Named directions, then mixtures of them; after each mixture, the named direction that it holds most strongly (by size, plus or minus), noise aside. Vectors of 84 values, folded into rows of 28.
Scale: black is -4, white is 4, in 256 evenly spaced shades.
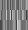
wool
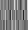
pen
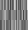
pen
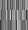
wool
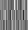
pen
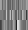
wool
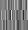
pen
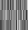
wool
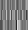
wool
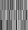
wool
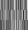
pen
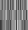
wool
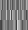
wool
